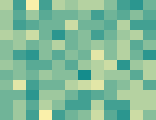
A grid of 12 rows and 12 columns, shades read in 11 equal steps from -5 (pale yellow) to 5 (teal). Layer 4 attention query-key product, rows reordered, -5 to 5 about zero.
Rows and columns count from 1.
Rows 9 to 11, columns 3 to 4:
3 1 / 4 -1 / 2 -2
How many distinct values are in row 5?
5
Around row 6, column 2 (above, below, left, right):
-1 0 0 4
